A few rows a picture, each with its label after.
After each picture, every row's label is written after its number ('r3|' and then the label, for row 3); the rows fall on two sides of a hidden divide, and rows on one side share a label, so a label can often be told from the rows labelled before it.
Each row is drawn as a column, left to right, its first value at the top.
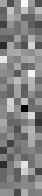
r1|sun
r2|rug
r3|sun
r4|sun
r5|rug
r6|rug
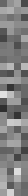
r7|sun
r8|sun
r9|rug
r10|sun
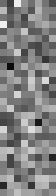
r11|rug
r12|rug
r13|sun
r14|sun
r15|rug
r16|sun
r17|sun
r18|rug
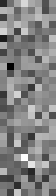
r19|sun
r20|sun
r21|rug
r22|sun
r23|sun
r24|rug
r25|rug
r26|rug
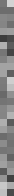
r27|sun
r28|sun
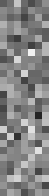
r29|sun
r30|rug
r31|sun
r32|rug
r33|rug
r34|rug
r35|rug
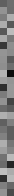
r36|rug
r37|sun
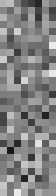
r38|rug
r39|sun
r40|sun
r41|rug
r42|rug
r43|rug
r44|rug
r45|rug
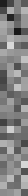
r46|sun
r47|rug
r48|rug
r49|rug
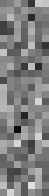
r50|rug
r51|sun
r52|sun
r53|rug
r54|sun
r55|rug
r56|sun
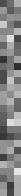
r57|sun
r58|rug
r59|sun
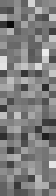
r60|sun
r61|sun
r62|sun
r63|sun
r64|sun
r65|sun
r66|sun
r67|rug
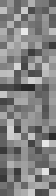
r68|sun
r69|rug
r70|sun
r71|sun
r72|sun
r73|sun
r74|sun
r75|sun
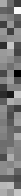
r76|sun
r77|rug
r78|sun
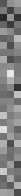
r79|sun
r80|rug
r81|sun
